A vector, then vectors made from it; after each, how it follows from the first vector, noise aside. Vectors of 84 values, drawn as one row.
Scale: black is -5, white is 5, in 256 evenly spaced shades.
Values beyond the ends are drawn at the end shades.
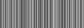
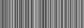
wrapped around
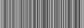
sign-scrambled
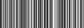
scaled up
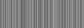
shrunk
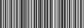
scaled up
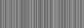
shrunk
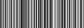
scaled up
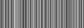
wrapped around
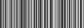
scaled up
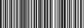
scaled up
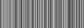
sign-scrambled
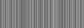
shrunk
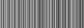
wrapped around
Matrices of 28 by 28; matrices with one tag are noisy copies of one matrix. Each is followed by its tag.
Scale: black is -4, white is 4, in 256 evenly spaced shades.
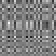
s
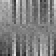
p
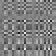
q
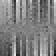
p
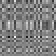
s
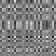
s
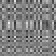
s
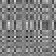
s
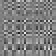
q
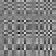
q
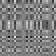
s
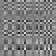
q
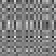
s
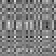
s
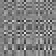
q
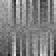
p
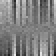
p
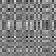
s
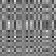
s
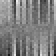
p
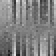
p
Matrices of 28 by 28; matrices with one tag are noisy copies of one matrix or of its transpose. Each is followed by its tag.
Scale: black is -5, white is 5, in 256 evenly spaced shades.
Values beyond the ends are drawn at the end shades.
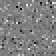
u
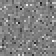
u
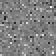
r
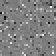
r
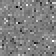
u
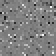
r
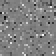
r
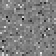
u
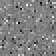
u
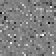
r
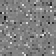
r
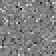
u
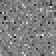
r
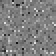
r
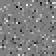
u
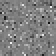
r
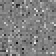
r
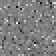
u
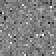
r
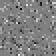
u
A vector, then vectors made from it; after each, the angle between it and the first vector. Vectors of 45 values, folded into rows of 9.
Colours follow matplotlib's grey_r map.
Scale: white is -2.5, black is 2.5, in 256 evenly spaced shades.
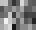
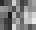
nearly opposite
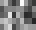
nearly parallel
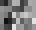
nearly opposite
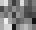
nearly parallel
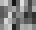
nearly parallel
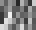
partly aligned
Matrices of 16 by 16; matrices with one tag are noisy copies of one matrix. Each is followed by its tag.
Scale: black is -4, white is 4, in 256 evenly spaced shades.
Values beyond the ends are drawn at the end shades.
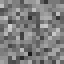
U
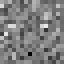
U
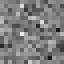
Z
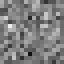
U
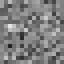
U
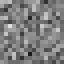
U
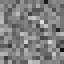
Z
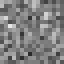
U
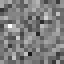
U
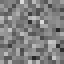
Z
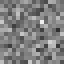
Z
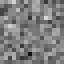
U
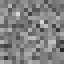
Z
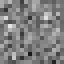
U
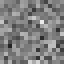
Z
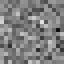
Z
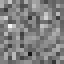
U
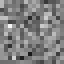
U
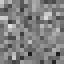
U
